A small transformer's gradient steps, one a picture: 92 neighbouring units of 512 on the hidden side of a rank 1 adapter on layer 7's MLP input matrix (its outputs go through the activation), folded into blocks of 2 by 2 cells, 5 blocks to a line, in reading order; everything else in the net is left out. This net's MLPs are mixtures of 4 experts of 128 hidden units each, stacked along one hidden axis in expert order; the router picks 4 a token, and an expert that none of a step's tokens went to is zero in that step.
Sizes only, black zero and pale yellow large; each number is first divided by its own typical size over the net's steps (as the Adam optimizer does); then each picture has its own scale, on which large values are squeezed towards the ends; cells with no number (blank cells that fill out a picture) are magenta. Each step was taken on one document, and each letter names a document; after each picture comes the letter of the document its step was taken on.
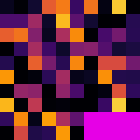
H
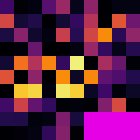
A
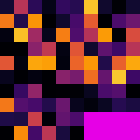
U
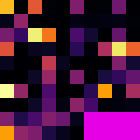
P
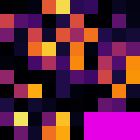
H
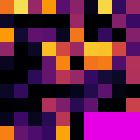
P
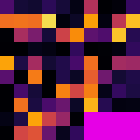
U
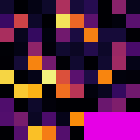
H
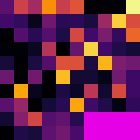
U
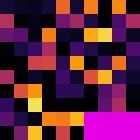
H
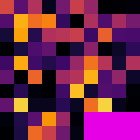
U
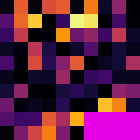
H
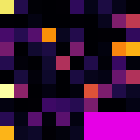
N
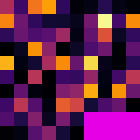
U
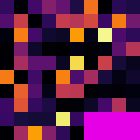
A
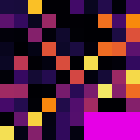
N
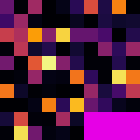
P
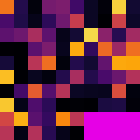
H
